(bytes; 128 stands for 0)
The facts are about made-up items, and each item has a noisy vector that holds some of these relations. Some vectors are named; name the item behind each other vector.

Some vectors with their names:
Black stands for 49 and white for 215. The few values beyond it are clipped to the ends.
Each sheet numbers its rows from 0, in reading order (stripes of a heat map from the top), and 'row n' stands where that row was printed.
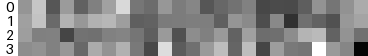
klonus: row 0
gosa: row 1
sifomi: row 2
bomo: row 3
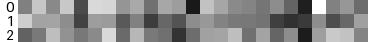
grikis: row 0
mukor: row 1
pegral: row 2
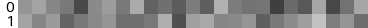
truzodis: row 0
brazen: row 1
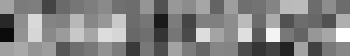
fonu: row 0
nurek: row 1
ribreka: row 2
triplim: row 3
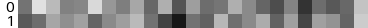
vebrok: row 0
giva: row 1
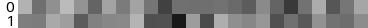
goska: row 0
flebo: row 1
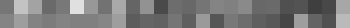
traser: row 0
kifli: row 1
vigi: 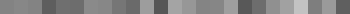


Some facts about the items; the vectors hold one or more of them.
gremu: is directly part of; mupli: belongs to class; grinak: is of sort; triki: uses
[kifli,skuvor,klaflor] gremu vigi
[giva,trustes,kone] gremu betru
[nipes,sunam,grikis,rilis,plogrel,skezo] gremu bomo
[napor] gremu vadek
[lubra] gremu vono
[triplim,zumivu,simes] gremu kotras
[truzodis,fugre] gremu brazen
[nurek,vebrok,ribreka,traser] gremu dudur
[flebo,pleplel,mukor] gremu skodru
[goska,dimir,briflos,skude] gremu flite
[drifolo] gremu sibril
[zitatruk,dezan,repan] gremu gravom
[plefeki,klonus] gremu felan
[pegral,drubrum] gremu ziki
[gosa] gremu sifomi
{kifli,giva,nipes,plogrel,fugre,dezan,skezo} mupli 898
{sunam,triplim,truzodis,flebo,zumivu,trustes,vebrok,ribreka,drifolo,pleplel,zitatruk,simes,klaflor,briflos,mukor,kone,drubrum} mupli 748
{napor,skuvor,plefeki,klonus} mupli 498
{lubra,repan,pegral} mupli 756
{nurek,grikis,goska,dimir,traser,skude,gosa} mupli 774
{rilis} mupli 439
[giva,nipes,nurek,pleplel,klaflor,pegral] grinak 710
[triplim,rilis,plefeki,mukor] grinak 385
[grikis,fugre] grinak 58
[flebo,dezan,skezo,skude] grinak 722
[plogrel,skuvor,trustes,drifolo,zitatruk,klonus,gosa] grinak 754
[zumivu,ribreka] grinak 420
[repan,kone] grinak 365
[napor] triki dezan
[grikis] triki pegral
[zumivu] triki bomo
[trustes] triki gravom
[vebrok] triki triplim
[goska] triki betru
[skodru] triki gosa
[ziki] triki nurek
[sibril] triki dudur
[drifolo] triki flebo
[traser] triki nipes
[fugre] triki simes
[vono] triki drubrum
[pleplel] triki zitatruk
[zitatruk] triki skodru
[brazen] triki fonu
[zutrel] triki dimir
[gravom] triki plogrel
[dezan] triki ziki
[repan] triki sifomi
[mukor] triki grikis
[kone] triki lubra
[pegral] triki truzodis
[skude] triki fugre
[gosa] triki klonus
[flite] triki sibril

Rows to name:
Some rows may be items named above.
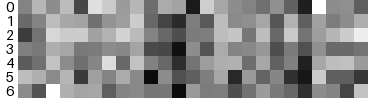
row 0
grikis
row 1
klaflor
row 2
zumivu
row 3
flebo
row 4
pegral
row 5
rilis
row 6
dezan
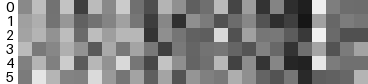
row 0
plogrel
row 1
plefeki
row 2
sunam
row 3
goska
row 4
plogrel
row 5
vebrok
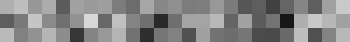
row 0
drifolo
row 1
pegral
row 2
briflos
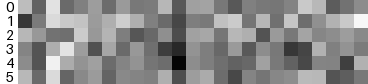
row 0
ziki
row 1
zumivu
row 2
skodru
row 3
skude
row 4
dezan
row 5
ziki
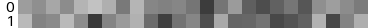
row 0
repan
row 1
briflos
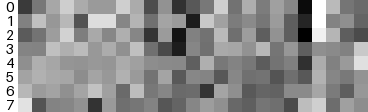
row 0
nipes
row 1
grikis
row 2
skezo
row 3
pleplel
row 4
fugre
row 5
napor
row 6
kone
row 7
flite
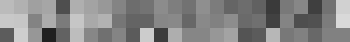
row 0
trustes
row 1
zitatruk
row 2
dudur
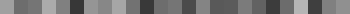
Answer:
dimir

